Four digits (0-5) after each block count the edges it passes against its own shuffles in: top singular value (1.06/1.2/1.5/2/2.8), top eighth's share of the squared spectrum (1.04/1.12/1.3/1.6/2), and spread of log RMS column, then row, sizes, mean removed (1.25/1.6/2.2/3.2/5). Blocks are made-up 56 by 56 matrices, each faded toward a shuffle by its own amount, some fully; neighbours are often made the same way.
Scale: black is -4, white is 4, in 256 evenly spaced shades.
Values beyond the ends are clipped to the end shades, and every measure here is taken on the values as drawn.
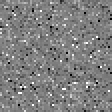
0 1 0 0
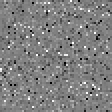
0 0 0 0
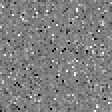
1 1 0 0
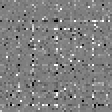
4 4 2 2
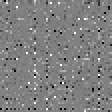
4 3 2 1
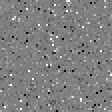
0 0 0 0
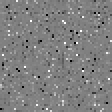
2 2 0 0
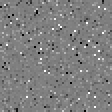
0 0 0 0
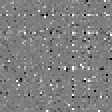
3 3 1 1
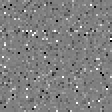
2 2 0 0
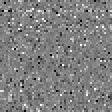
3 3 0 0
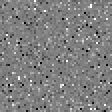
0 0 0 0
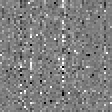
3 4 2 1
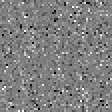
1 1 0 1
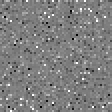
1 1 0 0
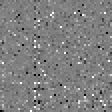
2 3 1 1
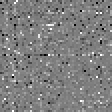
2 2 1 1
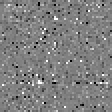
2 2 1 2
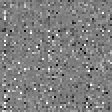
2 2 1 1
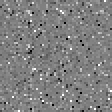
1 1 0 0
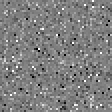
0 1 0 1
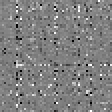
2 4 3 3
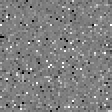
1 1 0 0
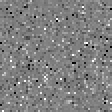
0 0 0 0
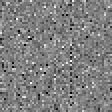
1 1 1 0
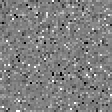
1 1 0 0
